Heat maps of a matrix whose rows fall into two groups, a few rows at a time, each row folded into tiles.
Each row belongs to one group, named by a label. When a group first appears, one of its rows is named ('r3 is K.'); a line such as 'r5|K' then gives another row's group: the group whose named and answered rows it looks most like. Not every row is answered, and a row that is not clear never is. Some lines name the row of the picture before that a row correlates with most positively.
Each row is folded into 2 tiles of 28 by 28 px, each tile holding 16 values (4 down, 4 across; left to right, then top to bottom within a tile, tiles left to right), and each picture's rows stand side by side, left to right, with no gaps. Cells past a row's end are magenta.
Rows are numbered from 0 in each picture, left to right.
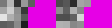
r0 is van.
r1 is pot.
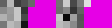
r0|van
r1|van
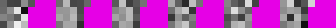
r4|pot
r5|van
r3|pot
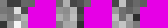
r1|van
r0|pot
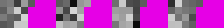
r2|van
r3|van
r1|pot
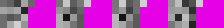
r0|pot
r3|van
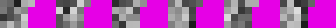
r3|van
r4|van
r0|pot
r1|pot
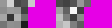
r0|van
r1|pot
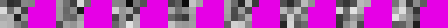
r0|pot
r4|pot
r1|pot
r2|pot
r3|pot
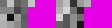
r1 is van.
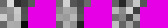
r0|van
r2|pot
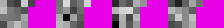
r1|van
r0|pot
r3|pot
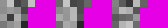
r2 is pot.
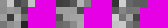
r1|pot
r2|van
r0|van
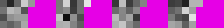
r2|van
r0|pot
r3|pot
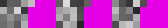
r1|van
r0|pot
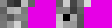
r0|pot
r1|van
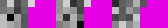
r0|van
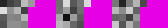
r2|pot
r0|pot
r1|van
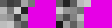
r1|pot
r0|pot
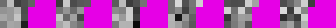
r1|van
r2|van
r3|van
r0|van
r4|pot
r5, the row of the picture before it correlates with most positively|0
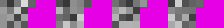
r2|pot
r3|van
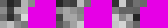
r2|van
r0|pot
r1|pot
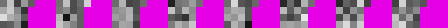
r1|van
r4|van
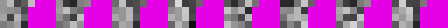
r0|van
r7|van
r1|pot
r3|van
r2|van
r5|pot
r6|pot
